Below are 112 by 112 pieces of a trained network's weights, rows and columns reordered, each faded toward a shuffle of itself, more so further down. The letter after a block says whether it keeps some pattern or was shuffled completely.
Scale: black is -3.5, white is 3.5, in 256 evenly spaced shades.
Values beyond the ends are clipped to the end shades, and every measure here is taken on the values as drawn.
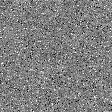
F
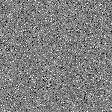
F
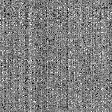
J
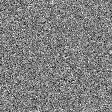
F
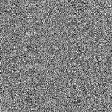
J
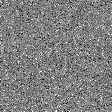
F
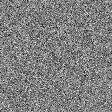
F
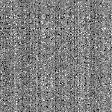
J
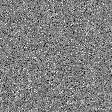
F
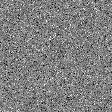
F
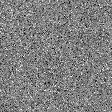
F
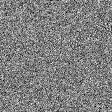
F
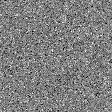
F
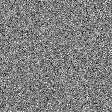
F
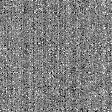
J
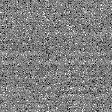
J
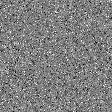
F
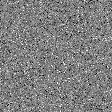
F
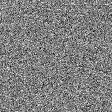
F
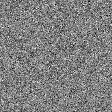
F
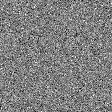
F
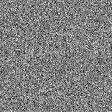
J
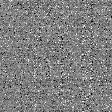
J
